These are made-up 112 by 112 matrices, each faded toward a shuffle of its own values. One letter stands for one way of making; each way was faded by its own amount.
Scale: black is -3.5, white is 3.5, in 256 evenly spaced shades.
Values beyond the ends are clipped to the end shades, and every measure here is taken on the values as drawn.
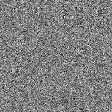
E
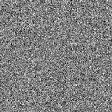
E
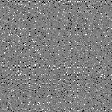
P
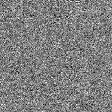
E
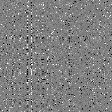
P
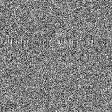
E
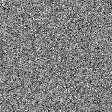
E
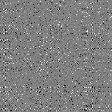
P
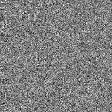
E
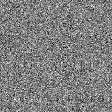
E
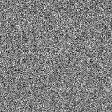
E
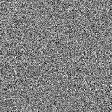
E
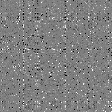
P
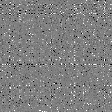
P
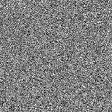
E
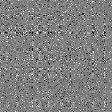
P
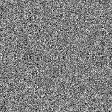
E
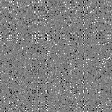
P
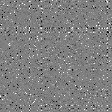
P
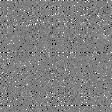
P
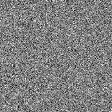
E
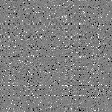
P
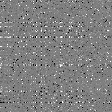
P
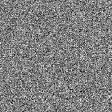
E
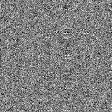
E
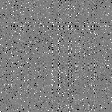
P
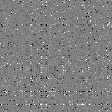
P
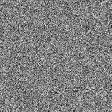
E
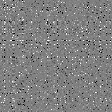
P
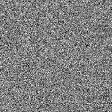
E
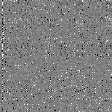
P
